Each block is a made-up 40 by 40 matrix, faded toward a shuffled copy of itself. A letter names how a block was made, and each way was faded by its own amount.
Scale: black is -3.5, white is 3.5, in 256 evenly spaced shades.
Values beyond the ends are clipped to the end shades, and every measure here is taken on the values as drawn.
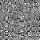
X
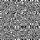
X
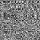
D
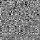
X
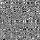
X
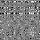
X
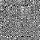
X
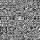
D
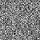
D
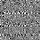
X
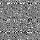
X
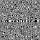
X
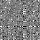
X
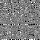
X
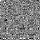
X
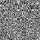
D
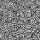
D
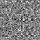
D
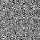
D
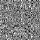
D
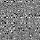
X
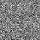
D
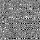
X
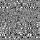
X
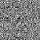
D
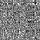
D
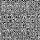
D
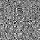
D
